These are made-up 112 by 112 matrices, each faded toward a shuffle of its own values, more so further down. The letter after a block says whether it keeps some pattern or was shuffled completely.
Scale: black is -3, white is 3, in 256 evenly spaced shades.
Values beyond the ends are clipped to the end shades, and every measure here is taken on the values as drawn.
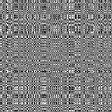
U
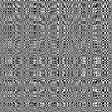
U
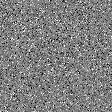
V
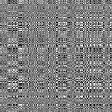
U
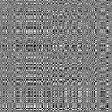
U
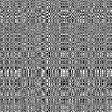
U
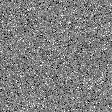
V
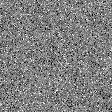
V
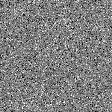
V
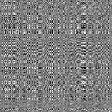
U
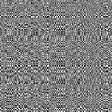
U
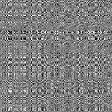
U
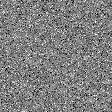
V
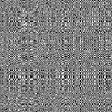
U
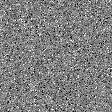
V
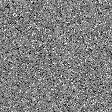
V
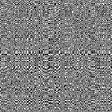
U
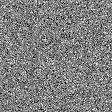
V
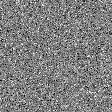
V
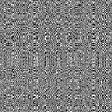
U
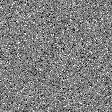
V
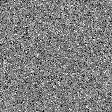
V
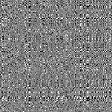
U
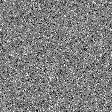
V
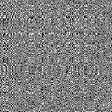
U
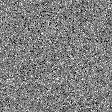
V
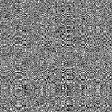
U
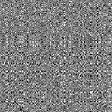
U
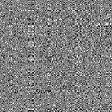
U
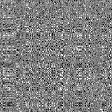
U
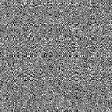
U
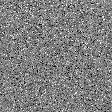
V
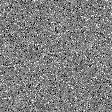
V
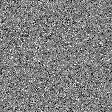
V
